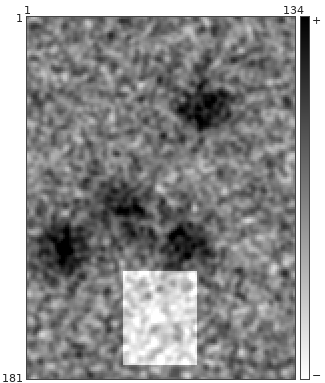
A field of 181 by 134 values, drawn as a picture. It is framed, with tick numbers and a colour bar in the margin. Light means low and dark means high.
There are four bumps. In the bottom middle lies a patch that is lower than the rest. On average the colour sits 50% of the way up the scale. The ninth with the lowest average is the bottom middle.
